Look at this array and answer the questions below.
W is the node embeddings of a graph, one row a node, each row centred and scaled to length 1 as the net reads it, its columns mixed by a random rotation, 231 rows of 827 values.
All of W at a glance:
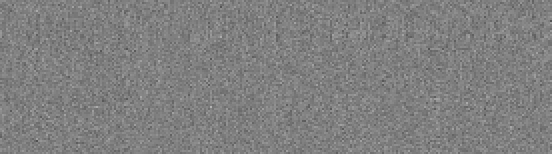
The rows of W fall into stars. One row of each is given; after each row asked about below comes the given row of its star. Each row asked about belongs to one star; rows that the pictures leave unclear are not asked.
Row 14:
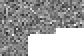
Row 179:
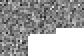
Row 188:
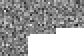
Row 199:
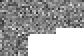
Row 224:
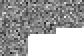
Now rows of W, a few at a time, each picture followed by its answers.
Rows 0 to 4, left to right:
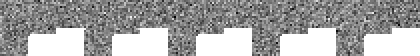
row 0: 224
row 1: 188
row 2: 14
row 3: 188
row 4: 224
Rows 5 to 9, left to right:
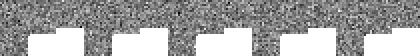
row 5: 179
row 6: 199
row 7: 199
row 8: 188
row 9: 199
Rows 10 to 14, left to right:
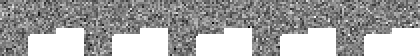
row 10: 224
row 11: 199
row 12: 224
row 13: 188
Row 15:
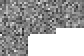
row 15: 224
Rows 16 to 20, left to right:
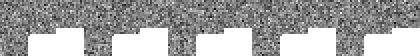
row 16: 14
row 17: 14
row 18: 179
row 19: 14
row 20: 224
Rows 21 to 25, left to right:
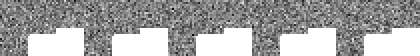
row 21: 179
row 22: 188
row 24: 188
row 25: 188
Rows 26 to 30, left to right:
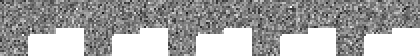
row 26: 179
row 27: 224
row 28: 224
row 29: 188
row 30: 199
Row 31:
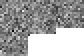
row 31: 224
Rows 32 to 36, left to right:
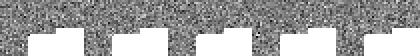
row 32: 188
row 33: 179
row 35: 179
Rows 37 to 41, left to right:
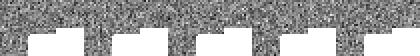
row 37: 179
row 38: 199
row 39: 199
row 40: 188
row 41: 179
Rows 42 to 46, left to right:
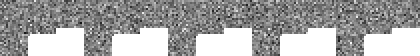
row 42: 179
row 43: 199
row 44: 224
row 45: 14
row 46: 199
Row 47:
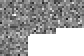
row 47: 14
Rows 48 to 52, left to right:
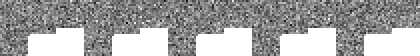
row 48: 188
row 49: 14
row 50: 14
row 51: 188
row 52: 179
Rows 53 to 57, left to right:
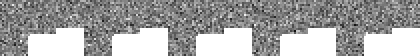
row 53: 179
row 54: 188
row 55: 188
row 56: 188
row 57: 179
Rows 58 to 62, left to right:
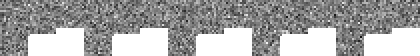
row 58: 199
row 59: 179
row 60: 188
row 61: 199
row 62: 188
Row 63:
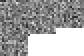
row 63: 199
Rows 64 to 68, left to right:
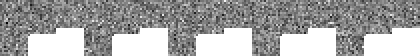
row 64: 179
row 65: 14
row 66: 188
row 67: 14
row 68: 199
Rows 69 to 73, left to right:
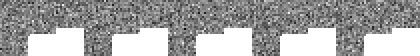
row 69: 224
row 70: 14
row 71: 199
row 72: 14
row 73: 14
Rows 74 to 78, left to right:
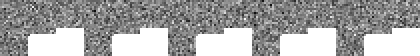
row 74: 14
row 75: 199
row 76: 188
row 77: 199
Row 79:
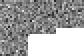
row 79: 224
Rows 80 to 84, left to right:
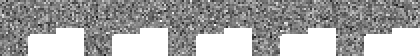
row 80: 188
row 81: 199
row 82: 179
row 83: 199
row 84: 14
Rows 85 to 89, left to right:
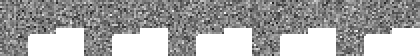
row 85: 199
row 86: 188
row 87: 199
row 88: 179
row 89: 224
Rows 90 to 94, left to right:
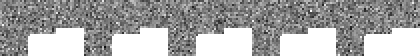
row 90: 188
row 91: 199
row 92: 188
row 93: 224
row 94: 14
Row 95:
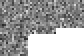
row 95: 199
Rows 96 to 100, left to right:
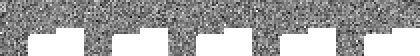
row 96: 199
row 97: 224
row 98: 224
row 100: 179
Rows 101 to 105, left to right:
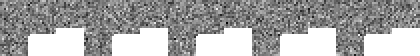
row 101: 14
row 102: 199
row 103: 224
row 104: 224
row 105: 14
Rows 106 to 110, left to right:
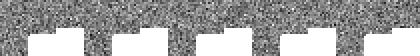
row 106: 188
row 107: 188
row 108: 188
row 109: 199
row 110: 224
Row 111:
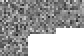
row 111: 14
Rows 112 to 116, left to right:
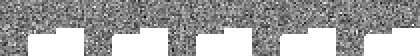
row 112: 199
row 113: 224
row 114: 199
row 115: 14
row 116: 224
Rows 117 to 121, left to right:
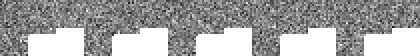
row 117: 179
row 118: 224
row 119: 199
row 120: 188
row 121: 179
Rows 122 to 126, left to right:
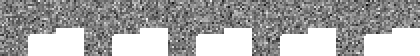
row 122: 188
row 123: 199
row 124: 224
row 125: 199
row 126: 179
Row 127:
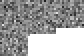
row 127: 188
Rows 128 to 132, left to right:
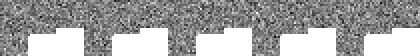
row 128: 179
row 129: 188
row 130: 199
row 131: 224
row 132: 224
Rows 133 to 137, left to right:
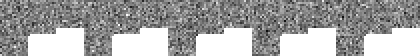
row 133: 14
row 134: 199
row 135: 14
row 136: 188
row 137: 199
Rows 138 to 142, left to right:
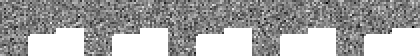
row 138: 14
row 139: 179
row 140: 199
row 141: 179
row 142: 14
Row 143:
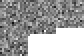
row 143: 188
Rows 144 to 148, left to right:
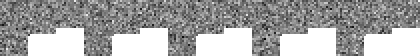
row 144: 199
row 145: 188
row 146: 188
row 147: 14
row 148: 14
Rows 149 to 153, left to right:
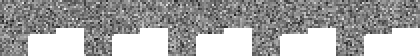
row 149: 179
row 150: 14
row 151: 179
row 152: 188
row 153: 188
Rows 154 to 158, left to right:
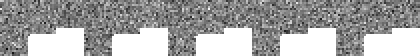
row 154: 224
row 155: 199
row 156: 199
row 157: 188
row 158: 224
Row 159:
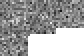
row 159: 14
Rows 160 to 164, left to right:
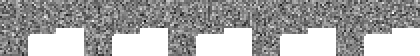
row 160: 188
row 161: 14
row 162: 188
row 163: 179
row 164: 188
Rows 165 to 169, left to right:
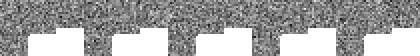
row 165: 224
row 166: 14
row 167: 224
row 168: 188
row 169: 224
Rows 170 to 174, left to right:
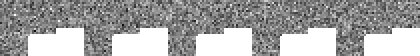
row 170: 179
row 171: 188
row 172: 224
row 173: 224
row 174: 199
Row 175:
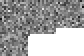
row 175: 14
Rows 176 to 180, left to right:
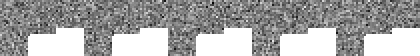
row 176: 224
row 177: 14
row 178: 224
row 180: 224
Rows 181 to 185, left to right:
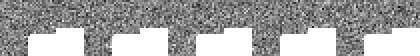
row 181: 14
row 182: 199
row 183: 179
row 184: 14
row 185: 188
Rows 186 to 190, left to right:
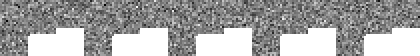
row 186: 224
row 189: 179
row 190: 199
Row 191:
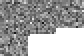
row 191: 14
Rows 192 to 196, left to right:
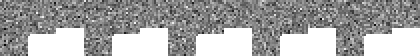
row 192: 14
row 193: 14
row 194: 188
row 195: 224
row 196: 188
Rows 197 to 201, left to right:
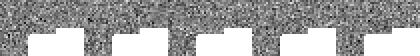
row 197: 179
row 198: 224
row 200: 14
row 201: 188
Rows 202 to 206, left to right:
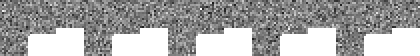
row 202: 199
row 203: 179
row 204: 224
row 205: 199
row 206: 179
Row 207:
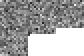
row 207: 14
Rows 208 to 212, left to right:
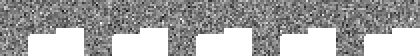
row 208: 179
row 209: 14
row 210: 188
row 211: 199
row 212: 179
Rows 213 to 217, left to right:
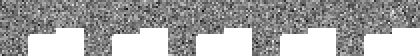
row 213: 188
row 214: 188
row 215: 14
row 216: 179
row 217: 199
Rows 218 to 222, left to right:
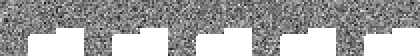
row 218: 224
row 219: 199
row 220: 199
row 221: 14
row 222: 179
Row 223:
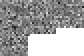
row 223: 14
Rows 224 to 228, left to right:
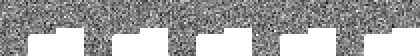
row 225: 14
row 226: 14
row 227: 179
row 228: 179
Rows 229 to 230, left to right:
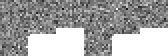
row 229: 199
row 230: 224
